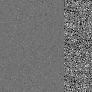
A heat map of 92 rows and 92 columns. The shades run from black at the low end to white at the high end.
The distribution is heavy-tailed on both sides. The grain is fine, like static. Neither half mirrors the other. No regular stripes run through it. There is no overall slope. A vertical seam about 70% of the way across splits the table, and the left part is calmer.
